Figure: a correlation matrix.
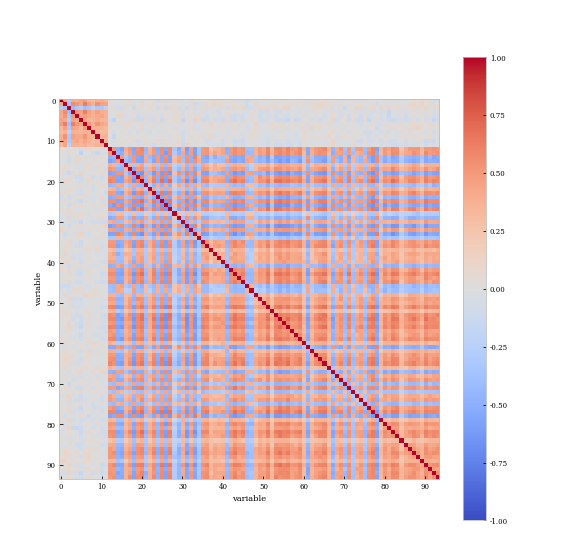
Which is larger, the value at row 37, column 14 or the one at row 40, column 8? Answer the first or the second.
the second
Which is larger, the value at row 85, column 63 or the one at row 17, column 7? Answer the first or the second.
the first
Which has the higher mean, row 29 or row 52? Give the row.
52
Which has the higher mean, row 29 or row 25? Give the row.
25
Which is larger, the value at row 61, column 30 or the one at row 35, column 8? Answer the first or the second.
the second
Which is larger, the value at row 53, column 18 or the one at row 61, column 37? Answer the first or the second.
the second
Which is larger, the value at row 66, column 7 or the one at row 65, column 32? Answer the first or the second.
the second
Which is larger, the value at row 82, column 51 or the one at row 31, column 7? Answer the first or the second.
the first
